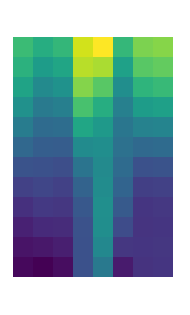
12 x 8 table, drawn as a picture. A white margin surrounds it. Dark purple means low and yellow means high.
There is an overall slope up to the top. The grain runs up and down. The ninth with the highest average is the top middle. The ninth with the lowest average is the bottom left.
